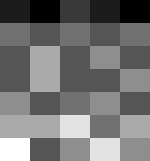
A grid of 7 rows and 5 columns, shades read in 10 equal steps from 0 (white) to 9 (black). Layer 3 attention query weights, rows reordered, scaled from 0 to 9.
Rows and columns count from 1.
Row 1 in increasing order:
7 8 8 9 9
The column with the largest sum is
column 5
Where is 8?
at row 1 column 1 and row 1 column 4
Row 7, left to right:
0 6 4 1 4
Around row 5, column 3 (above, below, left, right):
6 1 6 4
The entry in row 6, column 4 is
5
